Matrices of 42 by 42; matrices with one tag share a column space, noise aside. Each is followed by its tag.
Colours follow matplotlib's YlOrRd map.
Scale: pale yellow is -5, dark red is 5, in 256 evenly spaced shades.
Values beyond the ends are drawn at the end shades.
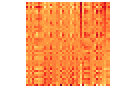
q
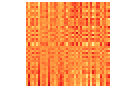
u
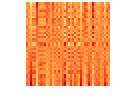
u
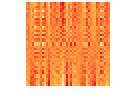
u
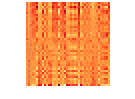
q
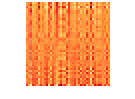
q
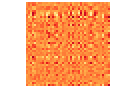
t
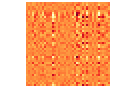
t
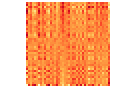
q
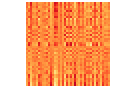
u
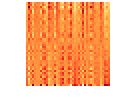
q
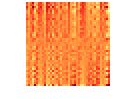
q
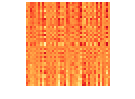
u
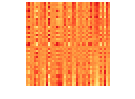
u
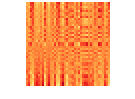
u
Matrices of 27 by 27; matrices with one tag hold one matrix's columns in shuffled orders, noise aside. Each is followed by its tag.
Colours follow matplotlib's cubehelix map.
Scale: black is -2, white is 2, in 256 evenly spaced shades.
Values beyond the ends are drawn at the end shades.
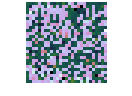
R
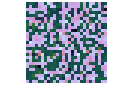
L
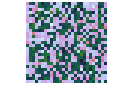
L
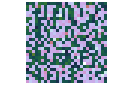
R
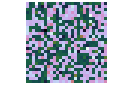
R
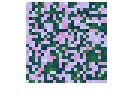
L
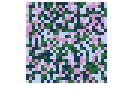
L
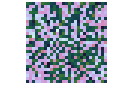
R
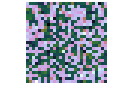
R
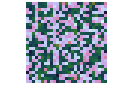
L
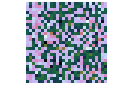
L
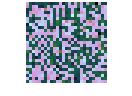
R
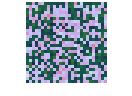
R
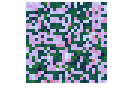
L
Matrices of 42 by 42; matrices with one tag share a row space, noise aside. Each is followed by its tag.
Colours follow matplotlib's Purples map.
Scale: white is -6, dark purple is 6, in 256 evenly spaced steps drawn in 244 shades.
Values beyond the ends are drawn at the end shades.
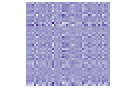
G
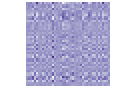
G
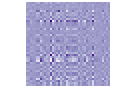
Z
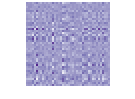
G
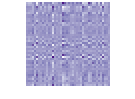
G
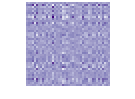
G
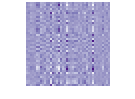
Z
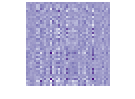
Z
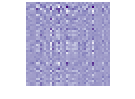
Z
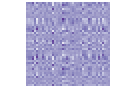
G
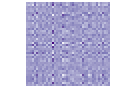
G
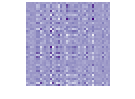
Z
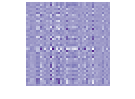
Z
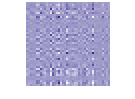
Z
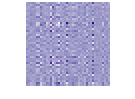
Z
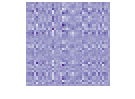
G
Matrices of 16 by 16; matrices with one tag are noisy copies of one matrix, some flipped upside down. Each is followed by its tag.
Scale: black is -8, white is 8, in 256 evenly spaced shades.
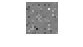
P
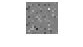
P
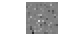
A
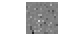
A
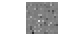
A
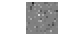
A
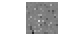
A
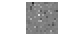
A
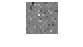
A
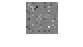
P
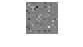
P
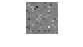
P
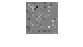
P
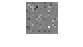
P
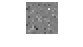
P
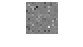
P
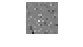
A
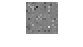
P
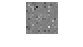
P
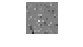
A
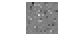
A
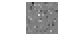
A
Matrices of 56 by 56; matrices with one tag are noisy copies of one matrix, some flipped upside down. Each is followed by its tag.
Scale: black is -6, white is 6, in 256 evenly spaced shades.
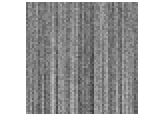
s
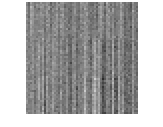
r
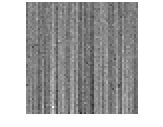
s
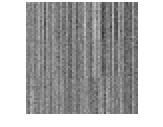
r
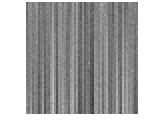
s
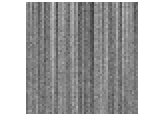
s
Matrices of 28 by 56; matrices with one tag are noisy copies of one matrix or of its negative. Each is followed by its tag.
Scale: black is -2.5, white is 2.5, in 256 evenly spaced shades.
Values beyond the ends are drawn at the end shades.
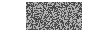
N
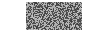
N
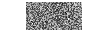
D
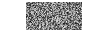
D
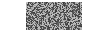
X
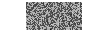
X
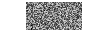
N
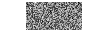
N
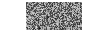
X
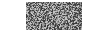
D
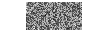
X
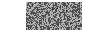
X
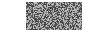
N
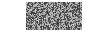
X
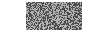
D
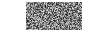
N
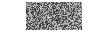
D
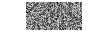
X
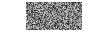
N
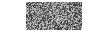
D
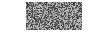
N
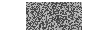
D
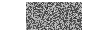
N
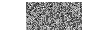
X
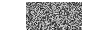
D
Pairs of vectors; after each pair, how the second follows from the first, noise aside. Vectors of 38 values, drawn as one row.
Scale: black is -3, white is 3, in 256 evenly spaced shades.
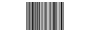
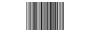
wrapped around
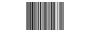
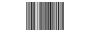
wrapped around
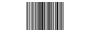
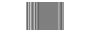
partly zeroed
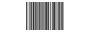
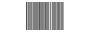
partly zeroed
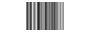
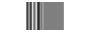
partly zeroed
